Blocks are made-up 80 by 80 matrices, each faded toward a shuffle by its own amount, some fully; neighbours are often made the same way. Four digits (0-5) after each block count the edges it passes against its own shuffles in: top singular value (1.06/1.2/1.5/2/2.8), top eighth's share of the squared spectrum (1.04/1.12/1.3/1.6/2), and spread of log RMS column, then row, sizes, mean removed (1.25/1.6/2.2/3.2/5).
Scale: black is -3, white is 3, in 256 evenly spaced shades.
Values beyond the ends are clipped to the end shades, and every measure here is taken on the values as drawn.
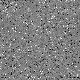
2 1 0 0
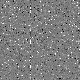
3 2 0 0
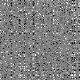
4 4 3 2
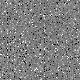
3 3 2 1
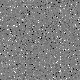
2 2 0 0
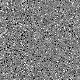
1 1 2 0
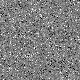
0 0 0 0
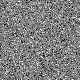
0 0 0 0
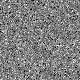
0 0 0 0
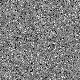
0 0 0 0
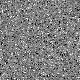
1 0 0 0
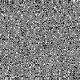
4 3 1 2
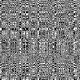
5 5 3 3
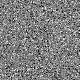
0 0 0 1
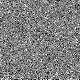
1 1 0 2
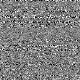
1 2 0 4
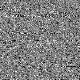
1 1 0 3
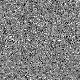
1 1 0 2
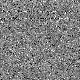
1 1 0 2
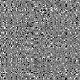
4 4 3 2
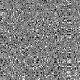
4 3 1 2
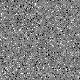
3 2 1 1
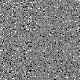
3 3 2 1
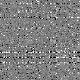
4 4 2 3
